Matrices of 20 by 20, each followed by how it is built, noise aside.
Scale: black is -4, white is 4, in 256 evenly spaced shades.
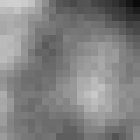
smooth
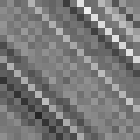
Toeplitz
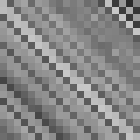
Toeplitz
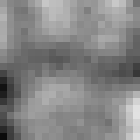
smooth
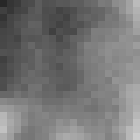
smooth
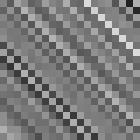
Toeplitz
